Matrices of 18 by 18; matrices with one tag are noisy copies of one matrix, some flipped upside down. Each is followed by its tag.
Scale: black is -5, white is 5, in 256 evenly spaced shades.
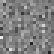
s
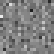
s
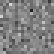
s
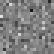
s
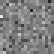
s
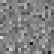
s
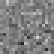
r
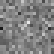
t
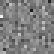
s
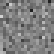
s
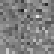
r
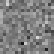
r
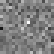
t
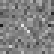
t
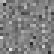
s
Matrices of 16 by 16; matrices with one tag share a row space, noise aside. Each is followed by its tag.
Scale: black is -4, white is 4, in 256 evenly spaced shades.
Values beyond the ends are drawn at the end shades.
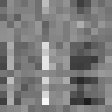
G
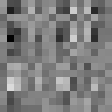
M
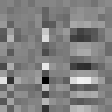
G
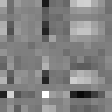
G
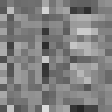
G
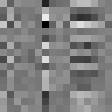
G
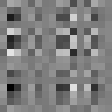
M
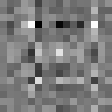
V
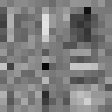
G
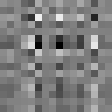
V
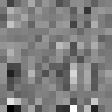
M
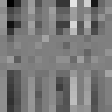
M
